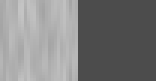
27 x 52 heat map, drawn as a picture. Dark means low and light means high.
It is made of 1 by 2 panels. Panel 1,1: high, streaked downward, faint in contrast. Panel 1,2: low, flat.
